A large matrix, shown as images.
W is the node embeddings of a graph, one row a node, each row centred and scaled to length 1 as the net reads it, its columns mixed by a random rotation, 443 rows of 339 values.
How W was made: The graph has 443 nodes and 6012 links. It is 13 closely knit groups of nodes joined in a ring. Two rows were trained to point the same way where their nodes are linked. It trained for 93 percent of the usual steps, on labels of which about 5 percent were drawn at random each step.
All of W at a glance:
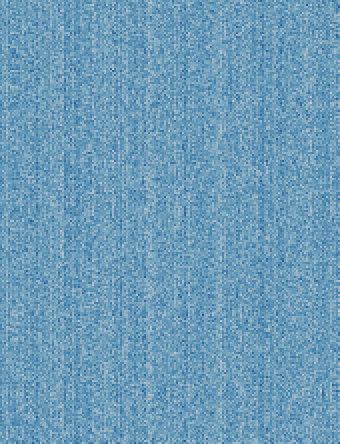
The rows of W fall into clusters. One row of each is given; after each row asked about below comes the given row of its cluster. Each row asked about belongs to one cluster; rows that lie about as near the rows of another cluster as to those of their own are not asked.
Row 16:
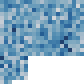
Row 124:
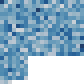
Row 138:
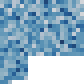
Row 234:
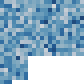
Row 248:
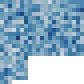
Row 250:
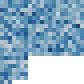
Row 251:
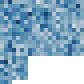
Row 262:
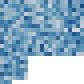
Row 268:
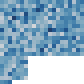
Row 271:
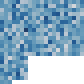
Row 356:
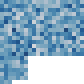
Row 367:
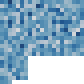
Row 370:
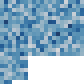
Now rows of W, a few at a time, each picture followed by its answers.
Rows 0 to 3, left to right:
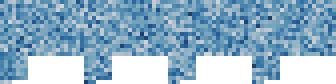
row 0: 124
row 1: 370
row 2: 248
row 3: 234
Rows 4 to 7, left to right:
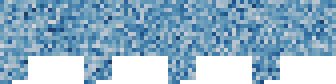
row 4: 268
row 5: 268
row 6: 271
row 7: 262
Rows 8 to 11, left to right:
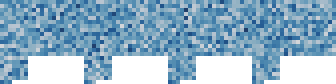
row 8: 268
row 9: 251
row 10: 234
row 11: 367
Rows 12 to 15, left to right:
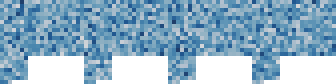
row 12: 248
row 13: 250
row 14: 356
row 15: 124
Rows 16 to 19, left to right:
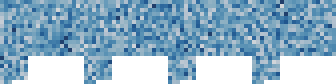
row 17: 268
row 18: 356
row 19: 250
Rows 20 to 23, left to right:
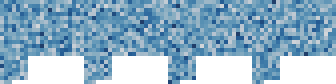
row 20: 16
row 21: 138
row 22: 234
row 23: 367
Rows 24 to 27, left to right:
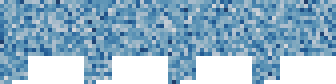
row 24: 262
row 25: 250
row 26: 234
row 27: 234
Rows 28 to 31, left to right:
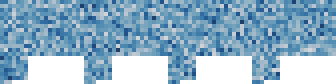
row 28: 124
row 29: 356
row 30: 234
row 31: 370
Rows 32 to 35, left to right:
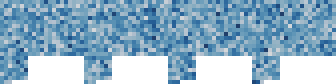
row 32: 138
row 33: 138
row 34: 370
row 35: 251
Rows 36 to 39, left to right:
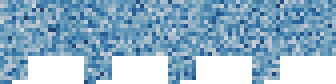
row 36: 268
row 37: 234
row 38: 234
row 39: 250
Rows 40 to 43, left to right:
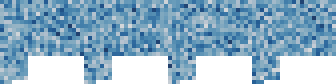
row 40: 138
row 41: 16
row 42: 16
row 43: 370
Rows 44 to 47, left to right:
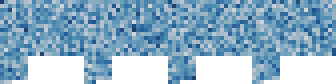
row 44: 124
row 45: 268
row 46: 234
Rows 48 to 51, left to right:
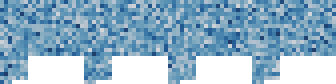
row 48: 250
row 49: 124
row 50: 16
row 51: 250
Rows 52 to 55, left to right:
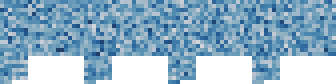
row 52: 250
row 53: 356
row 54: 234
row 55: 356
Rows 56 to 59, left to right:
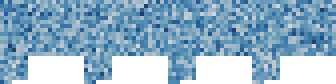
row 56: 251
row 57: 271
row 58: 356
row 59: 16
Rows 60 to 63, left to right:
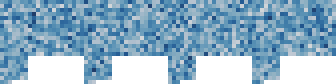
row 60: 138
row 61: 124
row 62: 271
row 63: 138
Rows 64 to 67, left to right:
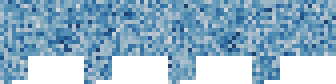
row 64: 16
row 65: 251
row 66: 16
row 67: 234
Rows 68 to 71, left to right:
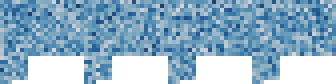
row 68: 251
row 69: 251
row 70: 138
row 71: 138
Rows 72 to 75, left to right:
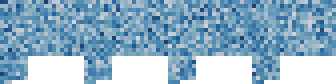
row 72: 124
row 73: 356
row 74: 268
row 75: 262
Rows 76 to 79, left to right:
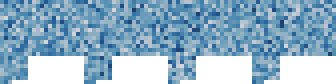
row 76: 367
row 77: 234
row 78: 251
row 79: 356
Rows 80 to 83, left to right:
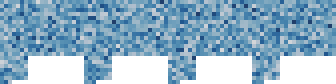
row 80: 248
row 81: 356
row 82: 251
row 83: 250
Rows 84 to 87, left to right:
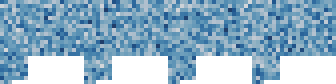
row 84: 124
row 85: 356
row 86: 138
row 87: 248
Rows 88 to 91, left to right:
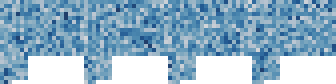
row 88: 248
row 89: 16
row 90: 16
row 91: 124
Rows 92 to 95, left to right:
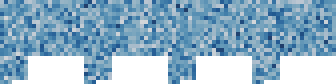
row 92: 262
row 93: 262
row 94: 234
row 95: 248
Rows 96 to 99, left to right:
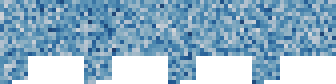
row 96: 268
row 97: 251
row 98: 234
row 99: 234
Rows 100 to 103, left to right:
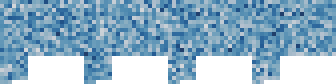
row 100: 138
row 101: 124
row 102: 251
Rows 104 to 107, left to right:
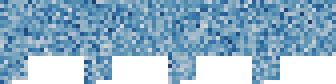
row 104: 250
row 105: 251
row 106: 16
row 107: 251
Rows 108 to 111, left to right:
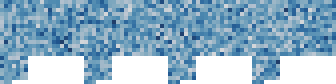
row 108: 16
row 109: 356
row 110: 370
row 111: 268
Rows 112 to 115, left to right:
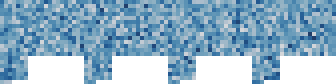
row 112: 124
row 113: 367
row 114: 262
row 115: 370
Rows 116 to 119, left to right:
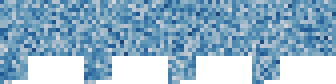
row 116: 124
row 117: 124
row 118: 251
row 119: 268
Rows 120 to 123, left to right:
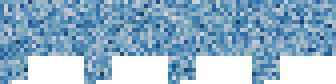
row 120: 356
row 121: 271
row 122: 262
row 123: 250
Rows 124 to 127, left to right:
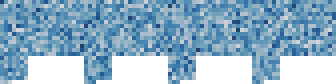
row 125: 271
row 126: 262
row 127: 367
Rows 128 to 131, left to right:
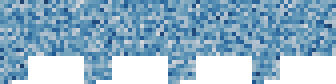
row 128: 138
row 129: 367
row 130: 250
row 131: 250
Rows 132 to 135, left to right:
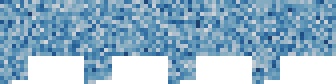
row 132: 367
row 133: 124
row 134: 356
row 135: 248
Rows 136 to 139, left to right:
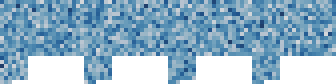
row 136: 16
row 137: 271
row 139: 367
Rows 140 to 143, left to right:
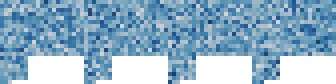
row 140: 138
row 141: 251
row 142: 250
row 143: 268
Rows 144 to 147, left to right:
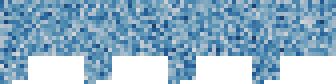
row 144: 251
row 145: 138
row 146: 138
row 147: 262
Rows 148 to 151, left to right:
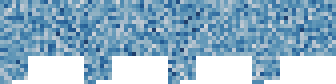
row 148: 138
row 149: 262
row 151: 268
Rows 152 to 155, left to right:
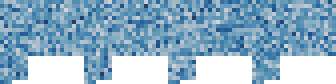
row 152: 234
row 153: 271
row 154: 268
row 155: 356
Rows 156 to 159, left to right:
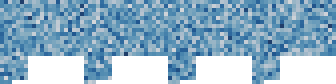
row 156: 262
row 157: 124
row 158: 124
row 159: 356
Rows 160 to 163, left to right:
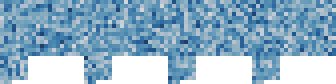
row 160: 16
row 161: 16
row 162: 356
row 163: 356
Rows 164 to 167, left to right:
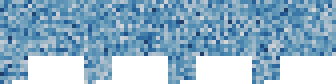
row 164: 250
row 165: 16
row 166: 367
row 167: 251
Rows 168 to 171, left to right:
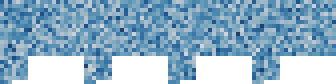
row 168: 251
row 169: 268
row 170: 234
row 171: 124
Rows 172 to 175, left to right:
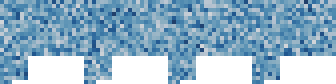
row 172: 234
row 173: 251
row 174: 356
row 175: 234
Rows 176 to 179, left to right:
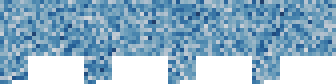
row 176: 370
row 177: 262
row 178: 251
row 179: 251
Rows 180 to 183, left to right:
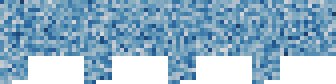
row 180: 248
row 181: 370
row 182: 370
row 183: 367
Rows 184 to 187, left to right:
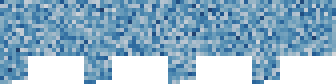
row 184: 124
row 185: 234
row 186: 250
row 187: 370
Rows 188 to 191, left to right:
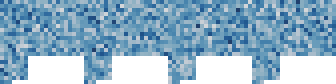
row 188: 251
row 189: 356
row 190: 16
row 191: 138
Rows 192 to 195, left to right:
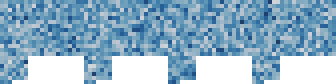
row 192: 268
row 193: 268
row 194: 234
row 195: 271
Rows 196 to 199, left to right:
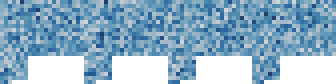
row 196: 248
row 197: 248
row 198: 268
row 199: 271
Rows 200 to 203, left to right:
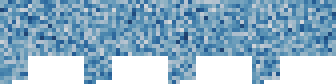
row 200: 250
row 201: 234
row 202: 248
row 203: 268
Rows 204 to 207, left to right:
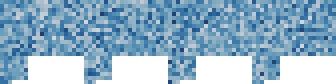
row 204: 356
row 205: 248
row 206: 251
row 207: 268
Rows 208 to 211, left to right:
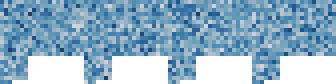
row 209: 16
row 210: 251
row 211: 268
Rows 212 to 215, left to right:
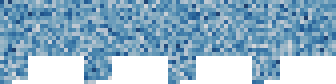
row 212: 251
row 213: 124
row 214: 251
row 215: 268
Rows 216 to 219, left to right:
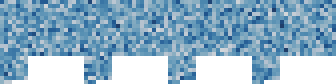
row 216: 124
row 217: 262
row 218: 370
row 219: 356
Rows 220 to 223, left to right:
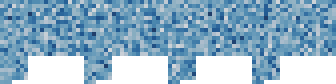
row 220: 138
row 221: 138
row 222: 268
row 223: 271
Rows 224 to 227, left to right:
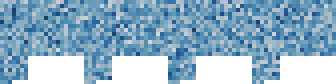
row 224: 271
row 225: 367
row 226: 124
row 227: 250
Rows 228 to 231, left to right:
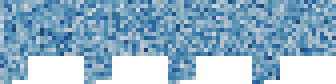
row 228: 16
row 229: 138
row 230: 124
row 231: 234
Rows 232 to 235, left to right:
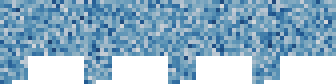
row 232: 234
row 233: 251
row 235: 248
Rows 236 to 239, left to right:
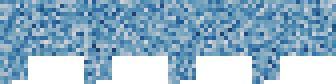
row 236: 367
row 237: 251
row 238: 367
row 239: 138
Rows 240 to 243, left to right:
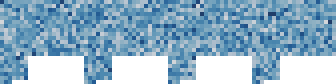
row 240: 234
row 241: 271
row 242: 250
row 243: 248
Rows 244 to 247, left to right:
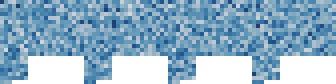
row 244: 124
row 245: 356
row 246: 124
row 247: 370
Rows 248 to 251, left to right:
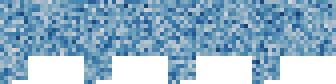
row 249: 367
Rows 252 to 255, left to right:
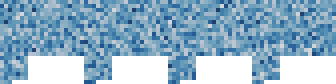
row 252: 356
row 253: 234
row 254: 234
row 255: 370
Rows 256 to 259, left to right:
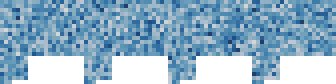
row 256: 234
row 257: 367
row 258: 16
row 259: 250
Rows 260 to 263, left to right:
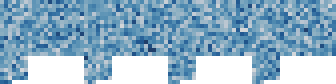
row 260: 370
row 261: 16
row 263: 138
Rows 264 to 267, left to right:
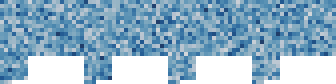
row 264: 124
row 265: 234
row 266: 370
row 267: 250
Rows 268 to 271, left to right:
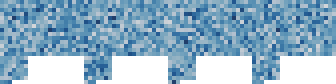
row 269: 262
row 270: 248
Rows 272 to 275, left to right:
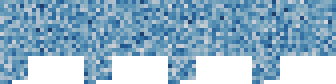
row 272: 268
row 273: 370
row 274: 268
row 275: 248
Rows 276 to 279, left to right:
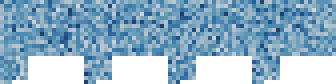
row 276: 16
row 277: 250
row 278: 271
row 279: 251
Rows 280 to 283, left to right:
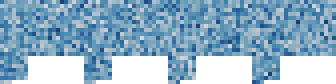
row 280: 124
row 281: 124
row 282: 16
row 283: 234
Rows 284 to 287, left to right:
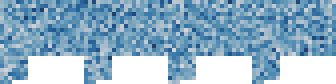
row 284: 268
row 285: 251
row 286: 124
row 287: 138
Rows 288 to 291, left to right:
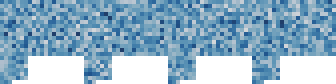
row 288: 367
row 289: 248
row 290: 367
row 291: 356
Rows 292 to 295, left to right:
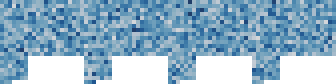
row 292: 138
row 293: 268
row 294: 248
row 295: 248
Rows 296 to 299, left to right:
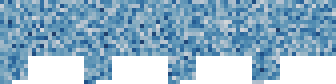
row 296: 367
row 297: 234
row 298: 262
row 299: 124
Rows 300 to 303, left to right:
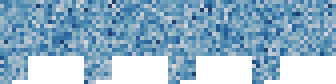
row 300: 16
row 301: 250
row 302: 268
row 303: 251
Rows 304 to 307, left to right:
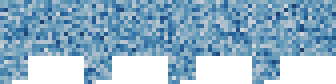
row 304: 250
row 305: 248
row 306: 262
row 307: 268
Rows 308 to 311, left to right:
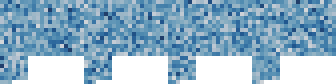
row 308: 16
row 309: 248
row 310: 262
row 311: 138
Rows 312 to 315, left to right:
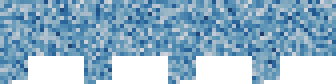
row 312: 138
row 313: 271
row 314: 138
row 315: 138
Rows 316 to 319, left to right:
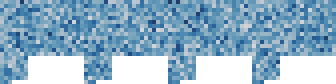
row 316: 248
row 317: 262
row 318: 251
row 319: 268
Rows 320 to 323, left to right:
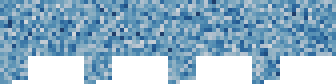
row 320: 367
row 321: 367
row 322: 138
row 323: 268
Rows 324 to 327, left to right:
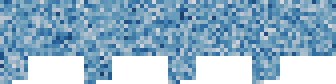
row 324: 16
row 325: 234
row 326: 271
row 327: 124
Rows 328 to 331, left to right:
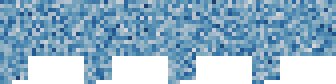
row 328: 367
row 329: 367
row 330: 138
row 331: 370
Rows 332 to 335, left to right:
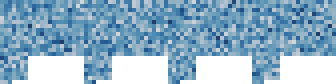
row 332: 16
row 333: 262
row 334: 271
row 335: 250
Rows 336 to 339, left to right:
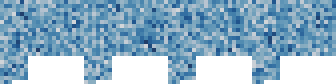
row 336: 248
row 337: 16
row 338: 138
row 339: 248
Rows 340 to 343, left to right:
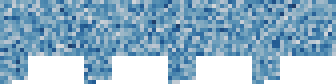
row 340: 138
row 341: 262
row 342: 124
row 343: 367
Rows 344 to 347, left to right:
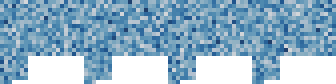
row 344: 271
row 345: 138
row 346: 271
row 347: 356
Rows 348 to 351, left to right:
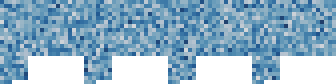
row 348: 234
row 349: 271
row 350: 251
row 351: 262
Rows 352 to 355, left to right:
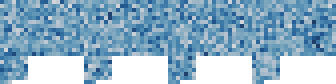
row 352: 124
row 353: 268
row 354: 271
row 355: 16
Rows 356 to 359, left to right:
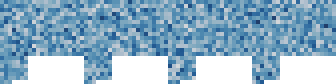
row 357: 138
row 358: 268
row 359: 271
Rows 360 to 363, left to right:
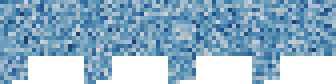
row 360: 367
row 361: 271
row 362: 138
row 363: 250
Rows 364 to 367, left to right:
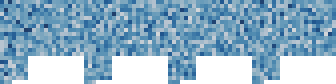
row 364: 251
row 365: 367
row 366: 234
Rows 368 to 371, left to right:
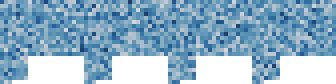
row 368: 124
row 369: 138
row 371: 138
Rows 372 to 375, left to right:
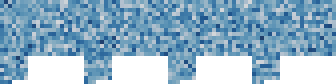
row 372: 262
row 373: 356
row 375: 250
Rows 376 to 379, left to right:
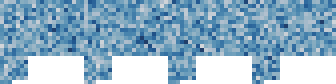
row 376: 268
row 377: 16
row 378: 356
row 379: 262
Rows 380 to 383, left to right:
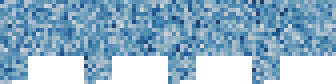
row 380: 124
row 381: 16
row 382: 356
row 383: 251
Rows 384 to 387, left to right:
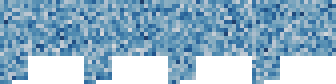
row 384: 370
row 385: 370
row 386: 138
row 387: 251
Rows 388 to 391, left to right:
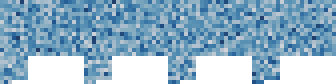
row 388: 248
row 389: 250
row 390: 370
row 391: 370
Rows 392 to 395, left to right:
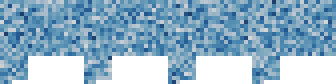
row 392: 248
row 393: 250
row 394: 248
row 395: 248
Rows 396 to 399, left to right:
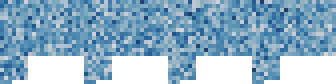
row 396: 262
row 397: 370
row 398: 248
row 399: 251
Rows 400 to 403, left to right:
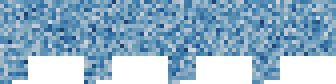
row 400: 268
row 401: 250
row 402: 124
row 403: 367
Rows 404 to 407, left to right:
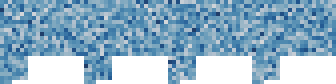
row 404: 356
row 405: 234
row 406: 251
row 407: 138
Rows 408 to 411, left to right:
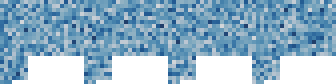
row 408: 271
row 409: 250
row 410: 250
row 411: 16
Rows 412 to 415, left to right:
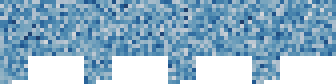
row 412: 367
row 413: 367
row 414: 234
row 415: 250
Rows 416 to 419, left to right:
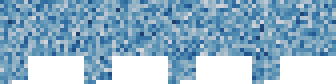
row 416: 367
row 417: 370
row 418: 356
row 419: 124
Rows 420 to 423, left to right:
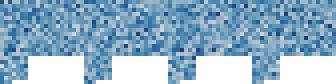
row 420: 251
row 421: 367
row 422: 251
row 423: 250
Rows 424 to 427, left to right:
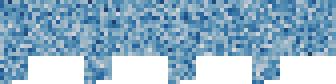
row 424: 251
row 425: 356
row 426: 138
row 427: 268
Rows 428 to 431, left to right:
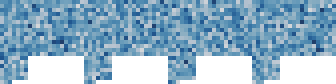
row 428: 16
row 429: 370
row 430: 138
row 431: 16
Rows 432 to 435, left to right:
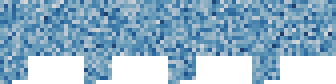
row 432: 271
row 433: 248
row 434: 138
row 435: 367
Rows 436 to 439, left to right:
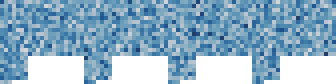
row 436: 124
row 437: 138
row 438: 250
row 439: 271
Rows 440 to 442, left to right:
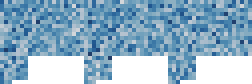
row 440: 251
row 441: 251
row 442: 271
